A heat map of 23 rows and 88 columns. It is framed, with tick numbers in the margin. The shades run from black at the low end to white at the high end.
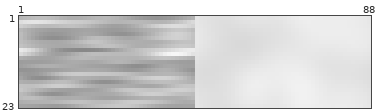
The table splits into one row of 2 panels. Panel 1,1: high, streaked across. Panel 1,2: very high, smooth, faint in contrast.
